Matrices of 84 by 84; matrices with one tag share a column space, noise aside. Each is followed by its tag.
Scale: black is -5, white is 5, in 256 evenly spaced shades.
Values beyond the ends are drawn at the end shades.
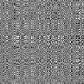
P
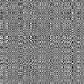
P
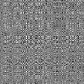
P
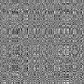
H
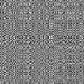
P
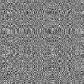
H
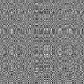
H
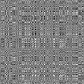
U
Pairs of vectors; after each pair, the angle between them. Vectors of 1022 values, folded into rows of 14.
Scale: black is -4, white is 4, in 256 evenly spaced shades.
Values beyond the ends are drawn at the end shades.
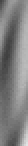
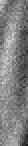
nearly opposite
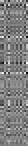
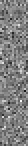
partly opposed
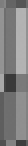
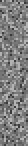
orthogonal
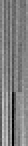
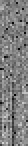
partly aligned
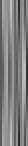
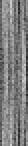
nearly parallel
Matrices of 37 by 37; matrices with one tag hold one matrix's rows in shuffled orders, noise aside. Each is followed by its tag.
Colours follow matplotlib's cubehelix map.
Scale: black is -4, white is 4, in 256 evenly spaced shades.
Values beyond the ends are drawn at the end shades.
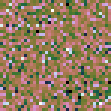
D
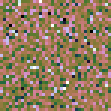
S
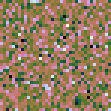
S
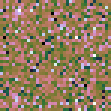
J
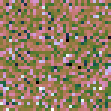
D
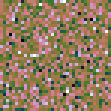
S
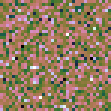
S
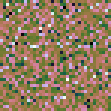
S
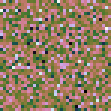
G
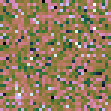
J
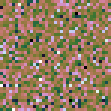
G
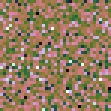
D
